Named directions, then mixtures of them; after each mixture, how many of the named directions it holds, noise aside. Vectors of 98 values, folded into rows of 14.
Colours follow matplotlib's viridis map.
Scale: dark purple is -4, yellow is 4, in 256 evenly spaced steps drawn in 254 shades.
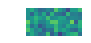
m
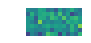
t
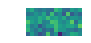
two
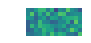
two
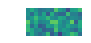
one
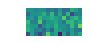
two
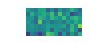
one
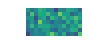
two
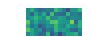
one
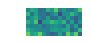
two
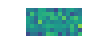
one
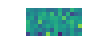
two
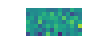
two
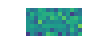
one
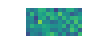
two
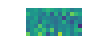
two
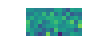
two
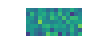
one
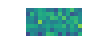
one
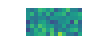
one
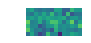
two
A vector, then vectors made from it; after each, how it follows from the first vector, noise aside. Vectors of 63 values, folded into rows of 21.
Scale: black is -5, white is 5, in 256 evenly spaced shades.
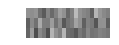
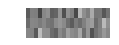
wrapped around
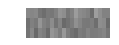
shrunk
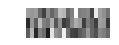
scaled up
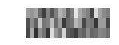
scaled up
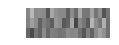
wrapped around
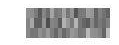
wrapped around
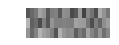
wrapped around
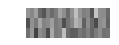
copied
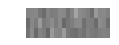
shrunk
